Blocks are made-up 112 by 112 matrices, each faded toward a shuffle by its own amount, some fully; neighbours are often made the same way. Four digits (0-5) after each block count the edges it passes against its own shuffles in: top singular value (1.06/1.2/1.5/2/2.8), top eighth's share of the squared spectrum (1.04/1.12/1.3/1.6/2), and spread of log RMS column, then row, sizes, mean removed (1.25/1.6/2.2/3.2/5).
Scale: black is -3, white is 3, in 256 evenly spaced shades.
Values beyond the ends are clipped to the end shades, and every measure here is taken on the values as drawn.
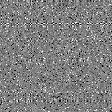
4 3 2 2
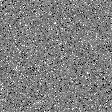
0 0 0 0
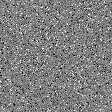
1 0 0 0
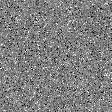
1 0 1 0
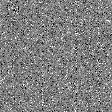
2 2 2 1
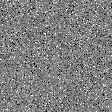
0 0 0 0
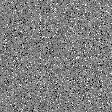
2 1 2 0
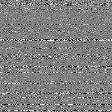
3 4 0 4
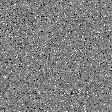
1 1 0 1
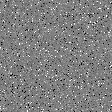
0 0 0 0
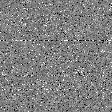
2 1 0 2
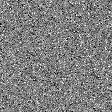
0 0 0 0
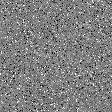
1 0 0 0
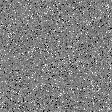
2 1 0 0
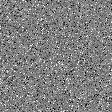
1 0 0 0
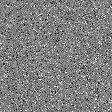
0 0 0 0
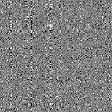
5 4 3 2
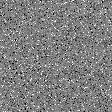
0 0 0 0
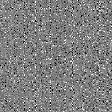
4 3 3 2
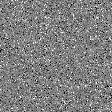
3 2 1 0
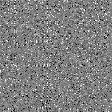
4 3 2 1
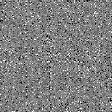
4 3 3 2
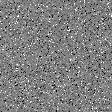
2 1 0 0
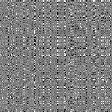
5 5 4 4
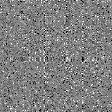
4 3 2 1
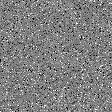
2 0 0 0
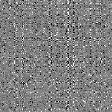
5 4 3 3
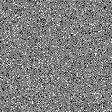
3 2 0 0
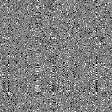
4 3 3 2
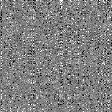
4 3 3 2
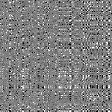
5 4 3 3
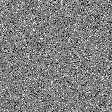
1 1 0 0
